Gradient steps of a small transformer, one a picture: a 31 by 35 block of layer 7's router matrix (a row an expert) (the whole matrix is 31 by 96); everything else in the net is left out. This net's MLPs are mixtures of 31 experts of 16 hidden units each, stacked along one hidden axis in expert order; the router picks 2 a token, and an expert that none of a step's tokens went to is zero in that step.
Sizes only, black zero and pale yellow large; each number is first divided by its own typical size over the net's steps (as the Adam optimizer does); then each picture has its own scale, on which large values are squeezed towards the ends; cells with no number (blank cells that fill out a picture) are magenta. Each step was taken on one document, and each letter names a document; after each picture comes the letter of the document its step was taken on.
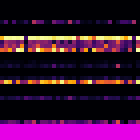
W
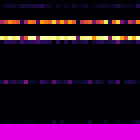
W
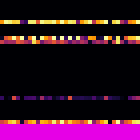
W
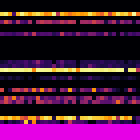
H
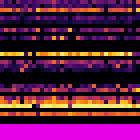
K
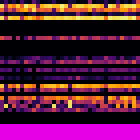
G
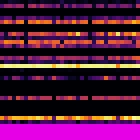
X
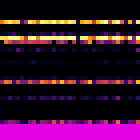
W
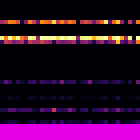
W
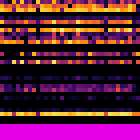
K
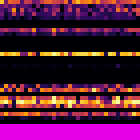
K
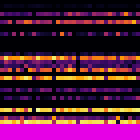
H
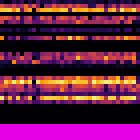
G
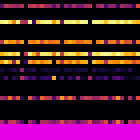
W
